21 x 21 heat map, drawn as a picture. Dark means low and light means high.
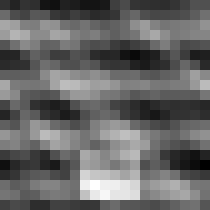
Stripes: horizontal, repeating 4 times. Odd patch: higher, in the bottom middle. Ninth with the highest average: bottom middle.
